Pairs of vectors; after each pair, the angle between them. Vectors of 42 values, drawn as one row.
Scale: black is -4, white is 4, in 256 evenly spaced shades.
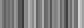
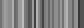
nearly opposite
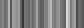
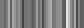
nearly parallel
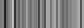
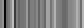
nearly parallel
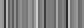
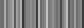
partly opposed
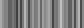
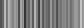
partly opposed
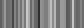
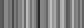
nearly parallel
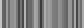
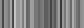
orthogonal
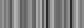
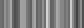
nearly opposite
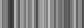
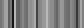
partly aligned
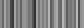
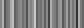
nearly opposite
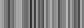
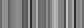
partly aligned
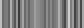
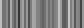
nearly parallel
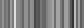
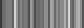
partly aligned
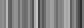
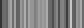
partly opposed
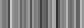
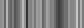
orthogonal
